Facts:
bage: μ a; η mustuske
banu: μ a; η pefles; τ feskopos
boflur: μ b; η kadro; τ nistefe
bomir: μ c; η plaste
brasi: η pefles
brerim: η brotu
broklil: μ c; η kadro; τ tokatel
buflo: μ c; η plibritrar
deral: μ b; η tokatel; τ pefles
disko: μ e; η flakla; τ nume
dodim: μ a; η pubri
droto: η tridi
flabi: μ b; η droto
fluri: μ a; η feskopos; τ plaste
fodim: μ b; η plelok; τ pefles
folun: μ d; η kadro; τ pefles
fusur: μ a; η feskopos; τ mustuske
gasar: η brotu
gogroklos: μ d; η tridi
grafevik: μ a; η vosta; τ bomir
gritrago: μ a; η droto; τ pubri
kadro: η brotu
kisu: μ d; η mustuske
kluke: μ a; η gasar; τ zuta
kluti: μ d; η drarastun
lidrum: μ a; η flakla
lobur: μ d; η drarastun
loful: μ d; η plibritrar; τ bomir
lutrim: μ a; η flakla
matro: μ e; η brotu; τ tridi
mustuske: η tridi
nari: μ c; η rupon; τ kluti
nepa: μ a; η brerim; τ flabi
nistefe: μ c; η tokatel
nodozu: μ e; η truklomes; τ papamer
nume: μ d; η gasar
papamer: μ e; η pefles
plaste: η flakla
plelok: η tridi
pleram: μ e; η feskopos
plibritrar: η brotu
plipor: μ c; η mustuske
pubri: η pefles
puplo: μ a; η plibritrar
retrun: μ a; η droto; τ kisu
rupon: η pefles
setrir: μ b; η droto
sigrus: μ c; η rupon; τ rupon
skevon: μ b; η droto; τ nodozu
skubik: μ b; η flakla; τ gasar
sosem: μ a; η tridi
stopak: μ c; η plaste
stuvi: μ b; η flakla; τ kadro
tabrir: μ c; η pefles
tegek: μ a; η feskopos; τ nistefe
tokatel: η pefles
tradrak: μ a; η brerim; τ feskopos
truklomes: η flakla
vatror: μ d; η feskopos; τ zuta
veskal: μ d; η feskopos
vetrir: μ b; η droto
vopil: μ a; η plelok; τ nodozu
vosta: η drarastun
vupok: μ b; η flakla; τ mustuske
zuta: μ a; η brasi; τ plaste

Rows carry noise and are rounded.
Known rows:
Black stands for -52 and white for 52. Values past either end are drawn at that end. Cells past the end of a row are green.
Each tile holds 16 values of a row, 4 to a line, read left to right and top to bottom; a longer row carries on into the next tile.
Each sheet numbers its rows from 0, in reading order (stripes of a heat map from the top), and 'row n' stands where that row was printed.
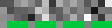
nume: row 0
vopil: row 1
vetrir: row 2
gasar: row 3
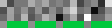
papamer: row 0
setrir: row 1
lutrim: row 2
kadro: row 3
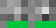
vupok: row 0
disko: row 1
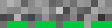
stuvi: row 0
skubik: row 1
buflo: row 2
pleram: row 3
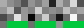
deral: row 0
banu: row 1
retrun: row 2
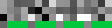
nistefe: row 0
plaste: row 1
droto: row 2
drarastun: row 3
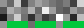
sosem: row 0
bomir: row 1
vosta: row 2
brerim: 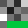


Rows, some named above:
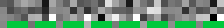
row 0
nume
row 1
rupon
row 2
gogroklos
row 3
feskopos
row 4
pefles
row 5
fusur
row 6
gogroklos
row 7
tokatel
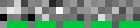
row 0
grafevik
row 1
banu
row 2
loful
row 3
fodim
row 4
buflo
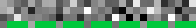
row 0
deral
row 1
flabi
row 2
fluri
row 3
loful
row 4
plaste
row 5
tegek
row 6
gasar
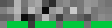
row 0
nepa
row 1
nari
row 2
stopak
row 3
plipor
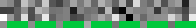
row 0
tridi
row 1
gritrago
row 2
vatror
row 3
kisu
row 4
plaste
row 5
gogroklos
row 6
brasi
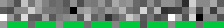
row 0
mustuske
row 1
boflur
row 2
kluti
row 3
matro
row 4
skevon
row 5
broklil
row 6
pubri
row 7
zuta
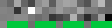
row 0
gogroklos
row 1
loful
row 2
stuvi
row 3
kluke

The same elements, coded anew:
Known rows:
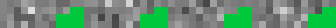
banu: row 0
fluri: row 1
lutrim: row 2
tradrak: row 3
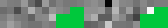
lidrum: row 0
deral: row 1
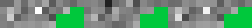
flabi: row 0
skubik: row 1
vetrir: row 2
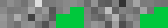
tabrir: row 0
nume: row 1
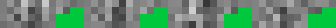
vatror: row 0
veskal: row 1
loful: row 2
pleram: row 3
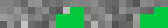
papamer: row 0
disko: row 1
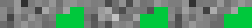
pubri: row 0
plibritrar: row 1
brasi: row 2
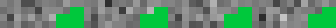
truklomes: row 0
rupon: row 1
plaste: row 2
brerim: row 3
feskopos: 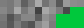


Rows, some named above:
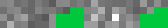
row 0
disko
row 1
boflur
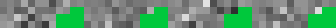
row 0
bomir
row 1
papamer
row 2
buflo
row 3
dodim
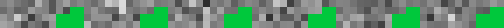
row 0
stopak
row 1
plipor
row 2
vopil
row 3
kisu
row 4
nodozu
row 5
kadro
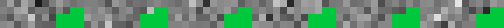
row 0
folun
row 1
papamer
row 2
gogroklos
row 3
kisu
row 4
matro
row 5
buflo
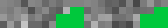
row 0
papamer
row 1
nodozu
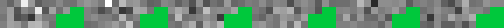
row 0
retrun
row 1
grafevik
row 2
fodim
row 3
nepa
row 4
gogroklos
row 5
plaste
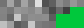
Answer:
broklil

